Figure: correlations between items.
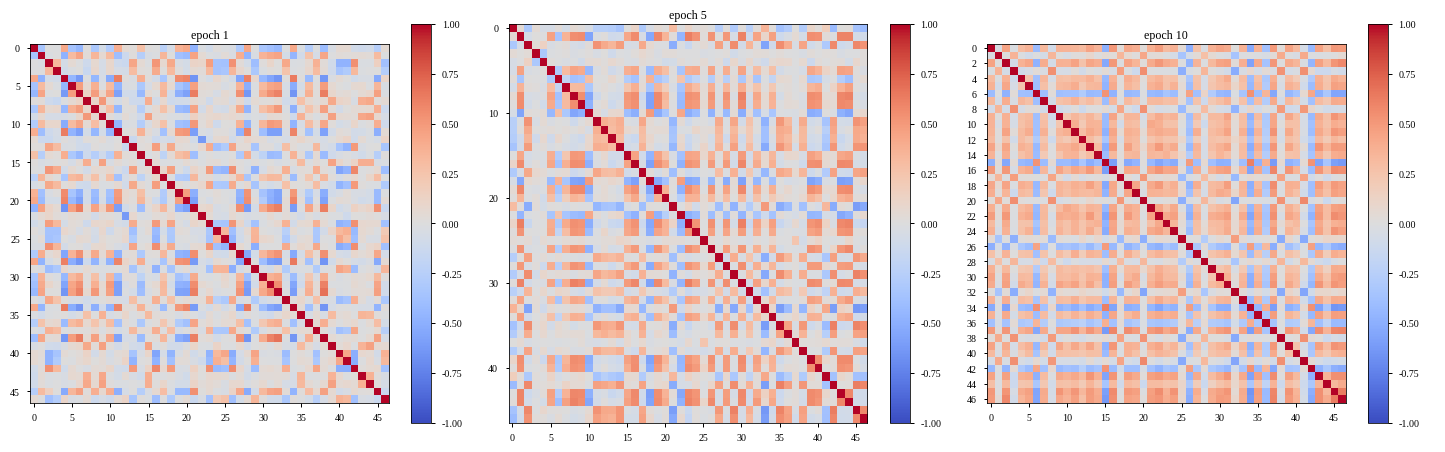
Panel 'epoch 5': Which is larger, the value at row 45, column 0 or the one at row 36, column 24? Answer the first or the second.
the second
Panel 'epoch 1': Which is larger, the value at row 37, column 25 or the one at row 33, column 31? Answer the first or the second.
the second
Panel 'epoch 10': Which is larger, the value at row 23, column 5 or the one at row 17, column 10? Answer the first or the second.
the first
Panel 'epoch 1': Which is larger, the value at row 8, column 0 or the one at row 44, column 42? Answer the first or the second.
the second
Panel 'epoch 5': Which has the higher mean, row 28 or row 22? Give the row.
28
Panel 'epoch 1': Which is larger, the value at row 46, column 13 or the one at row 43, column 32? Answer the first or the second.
the second
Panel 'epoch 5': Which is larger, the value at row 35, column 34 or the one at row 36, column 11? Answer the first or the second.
the second
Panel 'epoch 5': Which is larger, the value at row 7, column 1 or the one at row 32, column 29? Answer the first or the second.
the first
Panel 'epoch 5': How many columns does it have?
47
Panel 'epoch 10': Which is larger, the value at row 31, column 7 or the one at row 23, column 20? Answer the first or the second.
the first
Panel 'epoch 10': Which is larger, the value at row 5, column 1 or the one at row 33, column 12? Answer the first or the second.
the second
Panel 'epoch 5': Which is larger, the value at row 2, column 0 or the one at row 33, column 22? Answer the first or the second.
the second
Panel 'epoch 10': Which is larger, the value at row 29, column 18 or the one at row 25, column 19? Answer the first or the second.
the first
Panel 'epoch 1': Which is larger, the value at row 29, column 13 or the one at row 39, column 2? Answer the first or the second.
the second
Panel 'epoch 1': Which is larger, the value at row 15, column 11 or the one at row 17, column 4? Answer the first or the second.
the first
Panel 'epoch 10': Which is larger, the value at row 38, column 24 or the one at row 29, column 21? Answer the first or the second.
the second
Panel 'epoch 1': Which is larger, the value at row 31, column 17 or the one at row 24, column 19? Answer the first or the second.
the first
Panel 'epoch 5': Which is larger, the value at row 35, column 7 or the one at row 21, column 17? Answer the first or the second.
the first
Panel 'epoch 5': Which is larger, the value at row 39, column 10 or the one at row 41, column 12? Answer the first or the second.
the second
